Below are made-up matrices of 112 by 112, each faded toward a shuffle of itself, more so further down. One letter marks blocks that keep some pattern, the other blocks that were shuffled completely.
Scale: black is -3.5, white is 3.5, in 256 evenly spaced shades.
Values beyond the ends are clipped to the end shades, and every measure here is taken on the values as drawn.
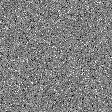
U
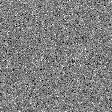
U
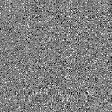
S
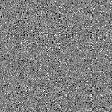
S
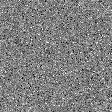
U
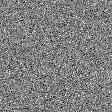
U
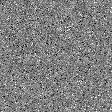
U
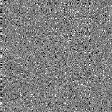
S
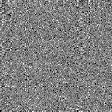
S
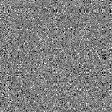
S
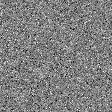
U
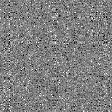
S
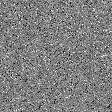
U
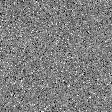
U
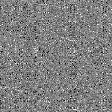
S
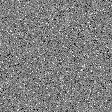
U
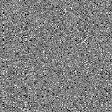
S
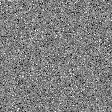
U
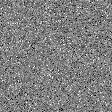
U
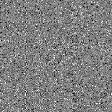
S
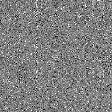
S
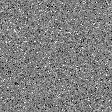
U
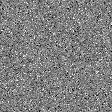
U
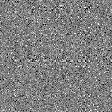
S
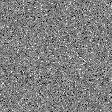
U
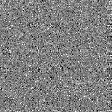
S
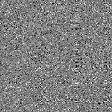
S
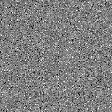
S
